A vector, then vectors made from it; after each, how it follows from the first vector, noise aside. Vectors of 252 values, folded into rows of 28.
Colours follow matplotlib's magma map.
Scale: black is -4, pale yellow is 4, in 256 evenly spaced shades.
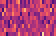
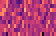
sign-scrambled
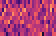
sign-scrambled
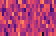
sign-scrambled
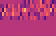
partly zeroed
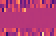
partly zeroed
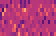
partly zeroed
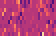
partly zeroed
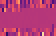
partly zeroed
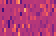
partly zeroed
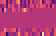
partly zeroed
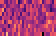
sign-scrambled
